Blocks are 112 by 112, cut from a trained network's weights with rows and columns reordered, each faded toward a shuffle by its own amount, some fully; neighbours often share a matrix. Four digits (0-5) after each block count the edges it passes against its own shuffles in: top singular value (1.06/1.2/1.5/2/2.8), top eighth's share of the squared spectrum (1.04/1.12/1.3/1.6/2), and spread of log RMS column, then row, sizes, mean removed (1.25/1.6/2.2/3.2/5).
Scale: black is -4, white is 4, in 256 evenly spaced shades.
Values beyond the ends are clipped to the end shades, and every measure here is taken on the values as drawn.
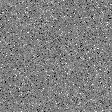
0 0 0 0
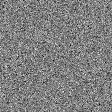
0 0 0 0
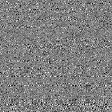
4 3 1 3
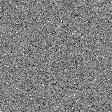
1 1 0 0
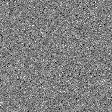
1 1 0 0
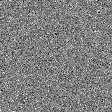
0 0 0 0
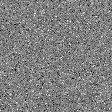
1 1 0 0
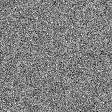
0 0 0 0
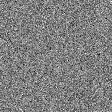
2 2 0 1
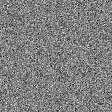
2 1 0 0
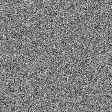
1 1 0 0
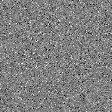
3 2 0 2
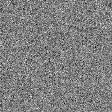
2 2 1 0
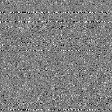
4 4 0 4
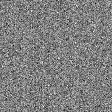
1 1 0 1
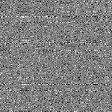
4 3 0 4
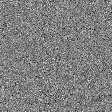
2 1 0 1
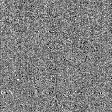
2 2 1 2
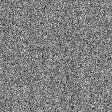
1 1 0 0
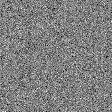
1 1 0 0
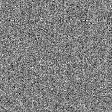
2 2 0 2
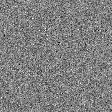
1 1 0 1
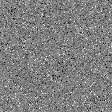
1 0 0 0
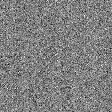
1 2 0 1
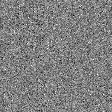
1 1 0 1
